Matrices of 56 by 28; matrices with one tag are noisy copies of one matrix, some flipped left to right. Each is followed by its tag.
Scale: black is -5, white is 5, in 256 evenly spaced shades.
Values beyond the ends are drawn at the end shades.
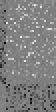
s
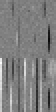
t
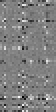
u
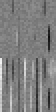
t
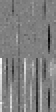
t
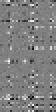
u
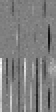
t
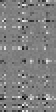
u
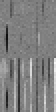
t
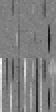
t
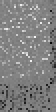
s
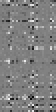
u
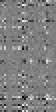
u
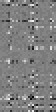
u
